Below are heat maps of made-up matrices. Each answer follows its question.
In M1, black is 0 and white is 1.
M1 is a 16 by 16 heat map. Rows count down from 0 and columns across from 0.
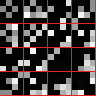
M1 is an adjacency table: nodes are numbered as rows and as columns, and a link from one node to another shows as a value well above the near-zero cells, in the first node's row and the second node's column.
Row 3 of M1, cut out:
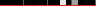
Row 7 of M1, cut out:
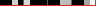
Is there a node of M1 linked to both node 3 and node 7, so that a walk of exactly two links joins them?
yes
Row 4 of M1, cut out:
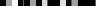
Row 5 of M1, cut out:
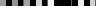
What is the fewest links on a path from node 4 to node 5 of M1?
1
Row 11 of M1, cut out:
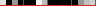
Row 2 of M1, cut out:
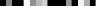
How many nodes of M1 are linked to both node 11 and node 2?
4
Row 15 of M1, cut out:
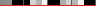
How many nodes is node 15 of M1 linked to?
9
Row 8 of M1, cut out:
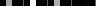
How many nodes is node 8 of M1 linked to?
3
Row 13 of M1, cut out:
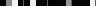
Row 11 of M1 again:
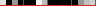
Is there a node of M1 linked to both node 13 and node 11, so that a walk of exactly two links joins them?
yes
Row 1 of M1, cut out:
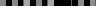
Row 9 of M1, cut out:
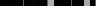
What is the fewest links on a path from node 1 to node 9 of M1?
2
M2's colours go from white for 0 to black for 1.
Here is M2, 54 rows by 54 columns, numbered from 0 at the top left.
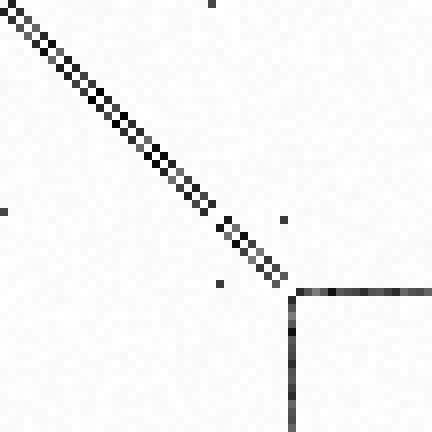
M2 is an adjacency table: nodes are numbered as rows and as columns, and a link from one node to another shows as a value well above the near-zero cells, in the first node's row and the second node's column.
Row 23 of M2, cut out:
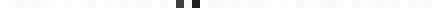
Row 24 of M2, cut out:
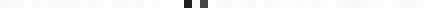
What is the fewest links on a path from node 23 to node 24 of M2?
1
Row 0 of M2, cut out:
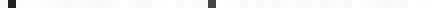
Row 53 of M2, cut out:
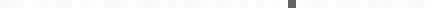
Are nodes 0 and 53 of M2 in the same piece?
no
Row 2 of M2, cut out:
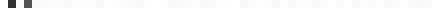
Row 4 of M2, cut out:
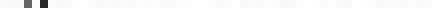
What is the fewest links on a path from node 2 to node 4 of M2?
2
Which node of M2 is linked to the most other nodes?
node 36
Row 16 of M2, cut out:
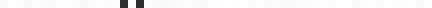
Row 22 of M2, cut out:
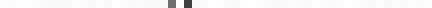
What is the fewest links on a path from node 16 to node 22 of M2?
6
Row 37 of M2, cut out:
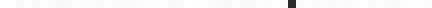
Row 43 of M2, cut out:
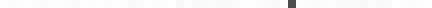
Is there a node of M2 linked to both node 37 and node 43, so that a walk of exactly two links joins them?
yes
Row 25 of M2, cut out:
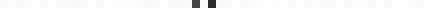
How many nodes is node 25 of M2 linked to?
2
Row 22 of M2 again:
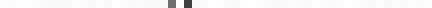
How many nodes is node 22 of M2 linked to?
2
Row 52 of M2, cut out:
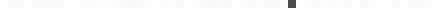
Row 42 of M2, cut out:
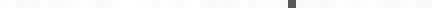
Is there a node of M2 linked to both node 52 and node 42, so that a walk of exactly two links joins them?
yes
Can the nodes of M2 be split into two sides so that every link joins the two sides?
no
